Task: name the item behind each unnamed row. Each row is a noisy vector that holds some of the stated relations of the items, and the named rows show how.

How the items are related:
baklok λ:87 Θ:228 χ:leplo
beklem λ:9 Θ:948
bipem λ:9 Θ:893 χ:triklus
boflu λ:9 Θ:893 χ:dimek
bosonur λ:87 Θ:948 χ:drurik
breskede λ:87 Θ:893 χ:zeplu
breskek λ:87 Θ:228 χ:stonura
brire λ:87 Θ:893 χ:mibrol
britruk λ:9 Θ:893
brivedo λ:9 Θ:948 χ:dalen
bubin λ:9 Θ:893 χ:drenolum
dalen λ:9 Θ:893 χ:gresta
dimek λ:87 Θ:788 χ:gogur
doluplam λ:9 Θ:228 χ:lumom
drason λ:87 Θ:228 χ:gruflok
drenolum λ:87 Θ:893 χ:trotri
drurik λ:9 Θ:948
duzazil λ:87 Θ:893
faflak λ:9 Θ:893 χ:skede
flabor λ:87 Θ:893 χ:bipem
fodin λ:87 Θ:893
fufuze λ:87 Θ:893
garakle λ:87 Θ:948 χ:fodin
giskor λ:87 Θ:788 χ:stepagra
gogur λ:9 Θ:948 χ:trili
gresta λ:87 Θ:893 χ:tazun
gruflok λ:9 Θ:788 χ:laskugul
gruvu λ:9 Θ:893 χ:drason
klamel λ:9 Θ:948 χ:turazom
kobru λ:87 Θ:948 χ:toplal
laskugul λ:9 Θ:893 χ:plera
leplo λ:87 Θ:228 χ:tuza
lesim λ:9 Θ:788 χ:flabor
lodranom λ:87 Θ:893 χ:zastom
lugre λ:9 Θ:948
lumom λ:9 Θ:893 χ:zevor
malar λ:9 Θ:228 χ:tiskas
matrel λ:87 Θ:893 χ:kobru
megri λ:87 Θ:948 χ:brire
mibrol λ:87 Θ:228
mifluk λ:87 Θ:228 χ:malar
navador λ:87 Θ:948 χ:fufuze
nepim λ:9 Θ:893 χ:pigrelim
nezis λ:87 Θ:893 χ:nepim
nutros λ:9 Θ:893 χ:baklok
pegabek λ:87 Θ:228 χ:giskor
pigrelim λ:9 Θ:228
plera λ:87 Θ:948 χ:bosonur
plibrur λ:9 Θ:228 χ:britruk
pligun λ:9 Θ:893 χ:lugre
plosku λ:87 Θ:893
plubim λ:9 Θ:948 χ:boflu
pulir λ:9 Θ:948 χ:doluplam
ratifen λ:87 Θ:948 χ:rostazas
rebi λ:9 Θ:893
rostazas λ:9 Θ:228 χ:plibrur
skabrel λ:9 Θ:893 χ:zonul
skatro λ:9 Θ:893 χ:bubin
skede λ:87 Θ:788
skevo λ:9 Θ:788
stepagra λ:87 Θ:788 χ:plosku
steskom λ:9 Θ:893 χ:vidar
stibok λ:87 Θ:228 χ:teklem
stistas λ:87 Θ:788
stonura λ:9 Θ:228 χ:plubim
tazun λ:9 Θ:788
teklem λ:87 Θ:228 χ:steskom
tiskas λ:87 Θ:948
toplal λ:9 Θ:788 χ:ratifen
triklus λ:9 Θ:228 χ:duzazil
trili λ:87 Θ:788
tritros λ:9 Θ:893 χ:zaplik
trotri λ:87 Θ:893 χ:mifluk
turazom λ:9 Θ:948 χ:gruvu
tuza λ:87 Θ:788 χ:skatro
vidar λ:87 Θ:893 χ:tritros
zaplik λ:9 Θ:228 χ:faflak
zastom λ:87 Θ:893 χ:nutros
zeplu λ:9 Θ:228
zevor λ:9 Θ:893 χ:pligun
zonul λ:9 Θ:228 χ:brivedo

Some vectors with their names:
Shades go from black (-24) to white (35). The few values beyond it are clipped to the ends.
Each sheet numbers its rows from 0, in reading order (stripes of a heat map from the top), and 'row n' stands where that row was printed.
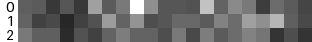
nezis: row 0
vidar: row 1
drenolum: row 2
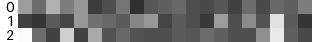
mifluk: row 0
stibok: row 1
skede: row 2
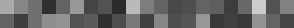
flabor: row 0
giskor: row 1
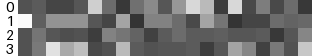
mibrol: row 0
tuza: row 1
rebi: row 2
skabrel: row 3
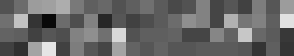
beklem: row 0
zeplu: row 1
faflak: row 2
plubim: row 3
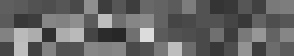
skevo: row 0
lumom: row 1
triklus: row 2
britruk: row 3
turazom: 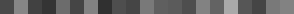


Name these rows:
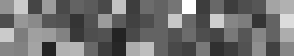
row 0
pigrelim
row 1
dalen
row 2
tiskas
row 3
lesim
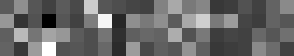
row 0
toplal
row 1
lodranom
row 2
plibrur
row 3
dimek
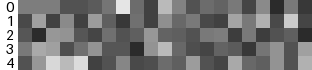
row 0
nutros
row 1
drurik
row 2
breskek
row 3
bipem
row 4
zonul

